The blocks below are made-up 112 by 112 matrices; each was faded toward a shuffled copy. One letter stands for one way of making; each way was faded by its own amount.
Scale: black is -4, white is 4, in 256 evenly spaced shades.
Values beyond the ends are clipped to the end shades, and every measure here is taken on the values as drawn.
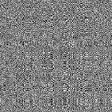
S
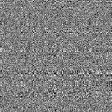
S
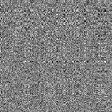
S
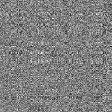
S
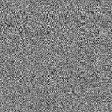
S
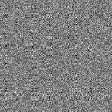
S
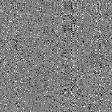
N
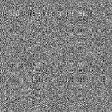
S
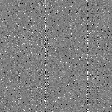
N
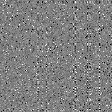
N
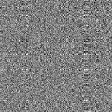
S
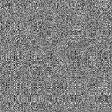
S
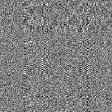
S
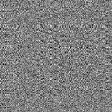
S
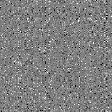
N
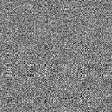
S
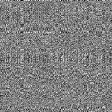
S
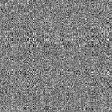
S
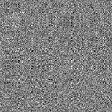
S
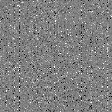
N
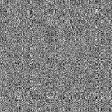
S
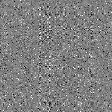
N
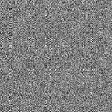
S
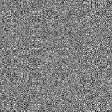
S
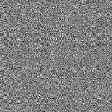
S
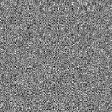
S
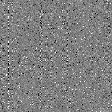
N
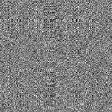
S
